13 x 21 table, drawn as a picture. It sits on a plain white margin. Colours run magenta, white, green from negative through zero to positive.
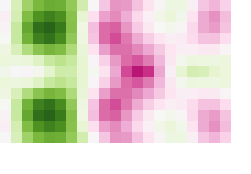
It is mirror symmetric from top to bottom. No lone cell stands out from its neighbours. The centre is the ninth with the lowest average.
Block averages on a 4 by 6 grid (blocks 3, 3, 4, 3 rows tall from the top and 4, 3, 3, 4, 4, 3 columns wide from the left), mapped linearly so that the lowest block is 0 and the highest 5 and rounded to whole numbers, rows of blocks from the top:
4 5 2 1 2 1 | 3 4 2 0 2 2 | 3 4 2 0 2 2 | 4 5 2 1 2 1
